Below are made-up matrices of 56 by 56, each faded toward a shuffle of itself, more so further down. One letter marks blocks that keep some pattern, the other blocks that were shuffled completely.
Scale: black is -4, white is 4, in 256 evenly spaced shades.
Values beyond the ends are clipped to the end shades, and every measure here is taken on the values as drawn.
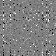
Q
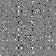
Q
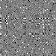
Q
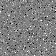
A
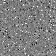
A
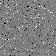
A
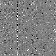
Q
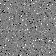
A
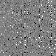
Q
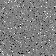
A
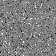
A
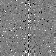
Q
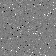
A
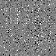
Q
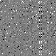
Q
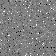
A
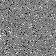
A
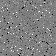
A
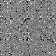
Q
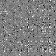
Q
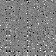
Q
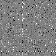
Q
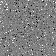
A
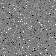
A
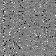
Q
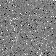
A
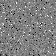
A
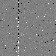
Q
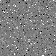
A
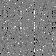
Q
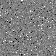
A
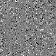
Q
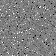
A
